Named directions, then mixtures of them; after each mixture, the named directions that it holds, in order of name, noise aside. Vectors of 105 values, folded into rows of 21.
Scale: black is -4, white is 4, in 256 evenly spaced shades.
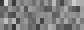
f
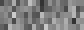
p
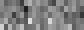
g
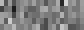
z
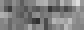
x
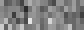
g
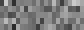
f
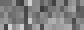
g, p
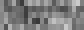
g, p, x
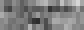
x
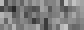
x, z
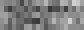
x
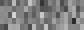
p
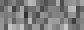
g, p, z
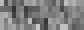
g, x, z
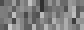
p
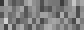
f, g, p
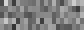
f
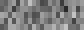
p, z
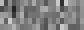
z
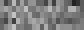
f, p, x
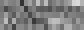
f, g, x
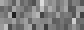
p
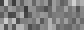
f, g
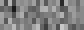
z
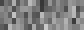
p
